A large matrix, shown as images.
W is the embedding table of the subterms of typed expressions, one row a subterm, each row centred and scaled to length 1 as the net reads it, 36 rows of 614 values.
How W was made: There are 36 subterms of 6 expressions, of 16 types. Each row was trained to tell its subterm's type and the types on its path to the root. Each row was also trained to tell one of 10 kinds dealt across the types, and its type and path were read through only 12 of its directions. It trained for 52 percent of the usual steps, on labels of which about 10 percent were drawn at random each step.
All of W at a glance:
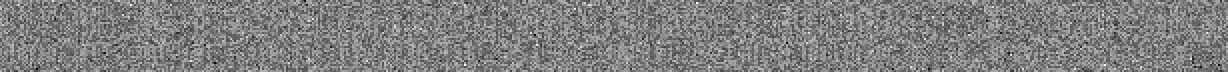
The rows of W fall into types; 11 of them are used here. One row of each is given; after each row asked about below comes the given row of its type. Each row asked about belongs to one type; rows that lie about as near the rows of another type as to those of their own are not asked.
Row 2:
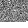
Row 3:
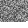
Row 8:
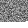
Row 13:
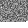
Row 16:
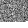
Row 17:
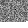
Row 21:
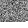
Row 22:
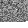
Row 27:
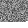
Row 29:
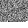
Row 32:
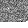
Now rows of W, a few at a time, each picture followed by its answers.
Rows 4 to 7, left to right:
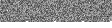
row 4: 27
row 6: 29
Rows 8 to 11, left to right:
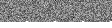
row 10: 16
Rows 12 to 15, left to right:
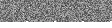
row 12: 16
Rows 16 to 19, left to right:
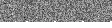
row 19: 8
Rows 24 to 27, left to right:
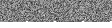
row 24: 27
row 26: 29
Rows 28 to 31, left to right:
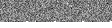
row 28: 32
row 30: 8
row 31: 16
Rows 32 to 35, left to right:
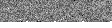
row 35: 29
